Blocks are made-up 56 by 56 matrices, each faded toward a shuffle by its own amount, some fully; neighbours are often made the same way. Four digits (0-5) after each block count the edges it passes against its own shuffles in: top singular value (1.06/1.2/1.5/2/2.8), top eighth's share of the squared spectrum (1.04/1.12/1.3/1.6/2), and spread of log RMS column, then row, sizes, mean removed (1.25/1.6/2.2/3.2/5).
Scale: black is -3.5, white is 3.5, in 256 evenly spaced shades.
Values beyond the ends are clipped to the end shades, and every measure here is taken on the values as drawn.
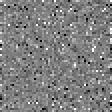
3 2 1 0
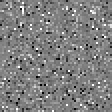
0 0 0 0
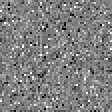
1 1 0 0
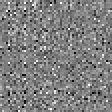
4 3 2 1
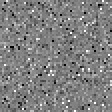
0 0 0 0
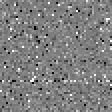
2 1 0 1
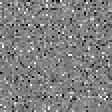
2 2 0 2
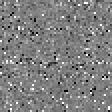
1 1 0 1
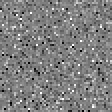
0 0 0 0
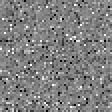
2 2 0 1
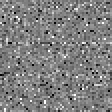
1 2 0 2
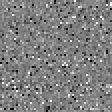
1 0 0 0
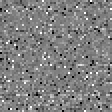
1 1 0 1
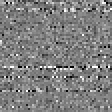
3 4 0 3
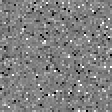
0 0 0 0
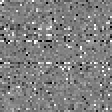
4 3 1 2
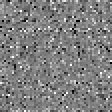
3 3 1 2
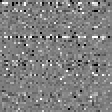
4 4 1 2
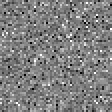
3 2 0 1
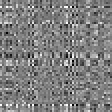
5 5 3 3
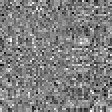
4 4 2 2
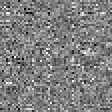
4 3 2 1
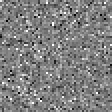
0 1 0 0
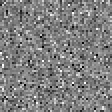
2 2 1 0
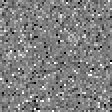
1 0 0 0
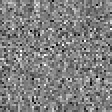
3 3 2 1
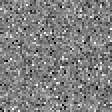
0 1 0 0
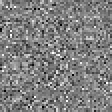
3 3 1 1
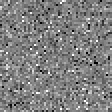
0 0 0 0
